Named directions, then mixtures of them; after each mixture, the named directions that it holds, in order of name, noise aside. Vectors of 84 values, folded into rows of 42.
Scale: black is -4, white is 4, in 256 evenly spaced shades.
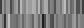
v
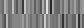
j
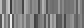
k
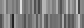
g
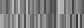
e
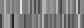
g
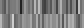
g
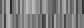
k, v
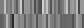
g, j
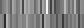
j, v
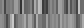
g, j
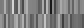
e, j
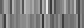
j, v
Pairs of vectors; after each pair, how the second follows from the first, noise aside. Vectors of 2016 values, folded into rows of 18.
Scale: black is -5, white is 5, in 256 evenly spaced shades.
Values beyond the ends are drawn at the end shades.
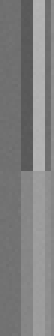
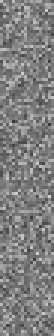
shuffled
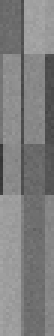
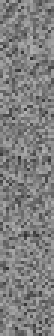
shuffled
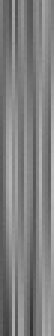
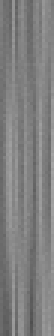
shrunk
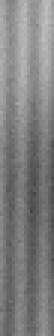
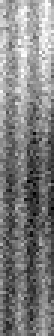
scaled up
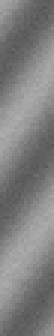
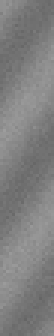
shrunk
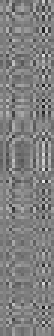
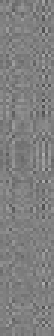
shrunk
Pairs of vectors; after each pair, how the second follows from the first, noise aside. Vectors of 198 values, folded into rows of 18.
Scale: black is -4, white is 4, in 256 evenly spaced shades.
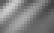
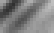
negated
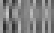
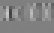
partly zeroed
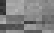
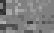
partly zeroed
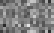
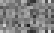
negated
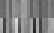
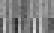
negated
